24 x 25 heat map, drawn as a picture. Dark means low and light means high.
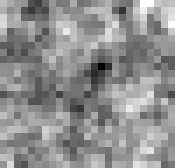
The centre is the ninth with the lowest average. No row or column stands out. The halves do not mirror each other. The field is mottled with small blotches. The values follow a bell shape.
